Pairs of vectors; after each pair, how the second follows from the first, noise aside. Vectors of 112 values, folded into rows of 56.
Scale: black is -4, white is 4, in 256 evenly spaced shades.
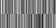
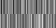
negated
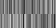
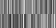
negated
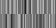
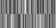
negated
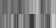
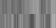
shrunk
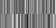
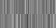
shrunk
